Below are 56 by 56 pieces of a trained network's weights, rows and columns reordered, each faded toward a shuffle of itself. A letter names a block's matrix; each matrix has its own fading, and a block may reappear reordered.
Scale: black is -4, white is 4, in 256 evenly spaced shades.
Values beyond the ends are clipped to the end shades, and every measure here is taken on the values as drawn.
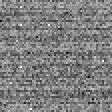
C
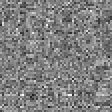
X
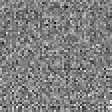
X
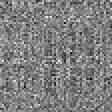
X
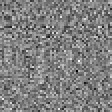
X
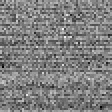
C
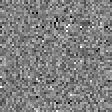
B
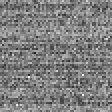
C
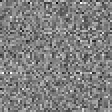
X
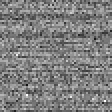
C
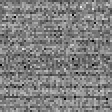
C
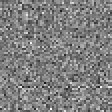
X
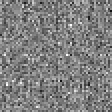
X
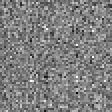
B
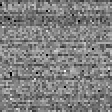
C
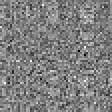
X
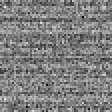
C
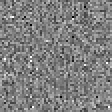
B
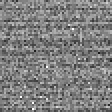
C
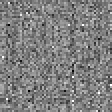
B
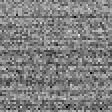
C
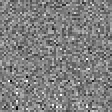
B
